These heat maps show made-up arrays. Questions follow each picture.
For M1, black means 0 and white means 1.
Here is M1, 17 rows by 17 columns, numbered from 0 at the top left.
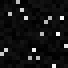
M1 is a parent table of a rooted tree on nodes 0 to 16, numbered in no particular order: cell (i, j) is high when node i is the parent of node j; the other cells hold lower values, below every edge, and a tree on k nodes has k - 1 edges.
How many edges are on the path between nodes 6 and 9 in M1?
5
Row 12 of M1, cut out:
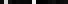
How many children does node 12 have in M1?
2
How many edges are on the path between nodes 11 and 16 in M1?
1
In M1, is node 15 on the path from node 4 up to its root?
no
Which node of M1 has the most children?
4
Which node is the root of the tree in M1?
3
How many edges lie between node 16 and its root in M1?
4
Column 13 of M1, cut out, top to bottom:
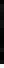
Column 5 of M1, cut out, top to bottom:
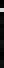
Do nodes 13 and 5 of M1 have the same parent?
no
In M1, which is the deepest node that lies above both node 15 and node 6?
4
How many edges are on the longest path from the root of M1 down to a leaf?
11
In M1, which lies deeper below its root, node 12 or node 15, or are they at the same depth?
the same depth
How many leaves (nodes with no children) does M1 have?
6
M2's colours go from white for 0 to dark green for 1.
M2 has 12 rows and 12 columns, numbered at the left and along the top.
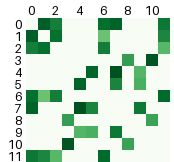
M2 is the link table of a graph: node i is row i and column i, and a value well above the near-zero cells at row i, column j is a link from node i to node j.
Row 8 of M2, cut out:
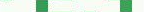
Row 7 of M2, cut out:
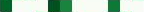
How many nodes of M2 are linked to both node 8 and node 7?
0
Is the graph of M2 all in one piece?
no
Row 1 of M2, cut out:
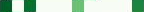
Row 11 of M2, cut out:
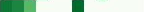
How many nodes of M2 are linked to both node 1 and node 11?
3
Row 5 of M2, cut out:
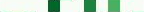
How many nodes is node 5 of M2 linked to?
3
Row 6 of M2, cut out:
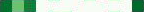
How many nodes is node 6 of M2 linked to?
4
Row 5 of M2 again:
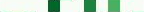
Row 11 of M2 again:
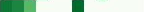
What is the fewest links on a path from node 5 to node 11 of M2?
3
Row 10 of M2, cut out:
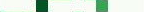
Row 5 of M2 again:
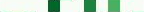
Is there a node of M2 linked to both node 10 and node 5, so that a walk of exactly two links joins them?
no
